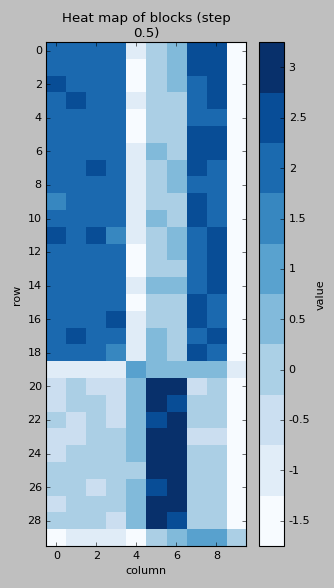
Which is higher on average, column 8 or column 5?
column 8
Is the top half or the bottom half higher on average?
top
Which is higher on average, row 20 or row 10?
row 10
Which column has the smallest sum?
9
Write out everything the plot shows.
Title: Heat map of blocks (step 0.5)
x-axis: column, ticks 0 2 4 6 8
y-axis: row, ticks 0 2 4 6 8 10 12 14 16 18 20 22 24 26 28 (0 at the top)
Colour bar: value, ticks -1.5 -1 -0.5 0 0.5 1 1.5 2 2.5 3
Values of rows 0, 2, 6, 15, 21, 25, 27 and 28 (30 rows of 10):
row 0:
2 2 2 2 -1 0 0.5 2.5 2.5 -1.5
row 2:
2.5 2 2 2 -1.5 0 0.5 2 2.5 -1.5
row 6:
2 2 2 2 -1 0.5 0 2.5 2.5 -1.5
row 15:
2 2 2 2 -1.5 0 0 2.5 2 -1.5
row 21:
-0.5 0 0 -0.5 0.5 3 2.5 0 0 -1.5
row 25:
0 0 0 0 0 3 3 0 0 -1.5
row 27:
-0.5 0 0 0 0.5 3 3 0 0 -1.5
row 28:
0 0 0 -0.5 0.5 3 2.5 0 0 -1.5
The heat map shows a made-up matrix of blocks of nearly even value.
